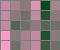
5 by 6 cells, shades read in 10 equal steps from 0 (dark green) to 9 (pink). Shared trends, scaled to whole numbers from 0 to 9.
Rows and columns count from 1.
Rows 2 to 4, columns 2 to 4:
5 4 7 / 3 4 5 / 5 6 7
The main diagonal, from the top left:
7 5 4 7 2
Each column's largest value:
9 6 6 8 3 6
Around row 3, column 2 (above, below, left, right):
5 5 7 4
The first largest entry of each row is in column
4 1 1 1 1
